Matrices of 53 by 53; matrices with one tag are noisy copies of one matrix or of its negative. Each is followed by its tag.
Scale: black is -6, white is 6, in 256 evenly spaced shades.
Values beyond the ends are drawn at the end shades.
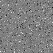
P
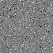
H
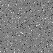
P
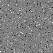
P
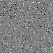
H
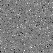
P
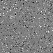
H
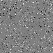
H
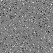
H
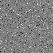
P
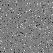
P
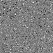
H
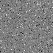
P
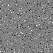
P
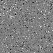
H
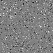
H
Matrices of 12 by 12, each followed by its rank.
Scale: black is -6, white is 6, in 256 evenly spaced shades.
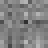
two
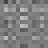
two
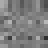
two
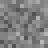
full rank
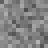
full rank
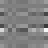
one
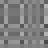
one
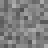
full rank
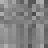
two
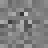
two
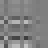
one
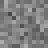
full rank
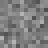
full rank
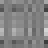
one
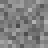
full rank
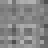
two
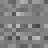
two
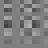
one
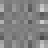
one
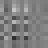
one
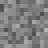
full rank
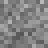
full rank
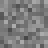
full rank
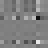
one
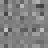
two
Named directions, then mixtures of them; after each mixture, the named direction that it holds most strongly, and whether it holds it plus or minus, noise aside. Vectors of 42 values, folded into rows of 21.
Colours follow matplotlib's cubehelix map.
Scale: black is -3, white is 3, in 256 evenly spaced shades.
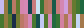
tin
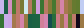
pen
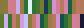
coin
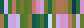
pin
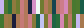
tin, plus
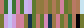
pen, plus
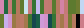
pen, plus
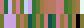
pen, plus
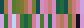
tin, minus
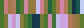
pin, plus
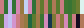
pen, plus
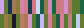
tin, plus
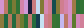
tin, plus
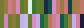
coin, plus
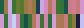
tin, minus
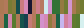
coin, minus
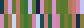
tin, minus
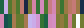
pen, minus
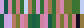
pen, plus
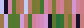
pin, minus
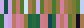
pen, plus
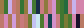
tin, minus
